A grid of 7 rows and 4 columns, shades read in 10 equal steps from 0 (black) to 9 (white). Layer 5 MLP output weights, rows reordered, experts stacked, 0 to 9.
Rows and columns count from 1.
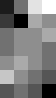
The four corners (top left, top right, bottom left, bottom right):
1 9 3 0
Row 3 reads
4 5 5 6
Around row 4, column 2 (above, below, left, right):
5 6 4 5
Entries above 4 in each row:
2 2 3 2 3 2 0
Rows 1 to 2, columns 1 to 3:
1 4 8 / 2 0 6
